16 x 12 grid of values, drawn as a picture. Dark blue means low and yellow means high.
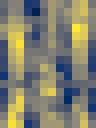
No overall slope runs across the table. No seam splits the table. Stripes running up and down repeat 3 times from left to right. The grain runs up and down.
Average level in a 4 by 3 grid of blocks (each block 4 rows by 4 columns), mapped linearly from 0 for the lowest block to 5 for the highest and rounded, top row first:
325
423
230
432
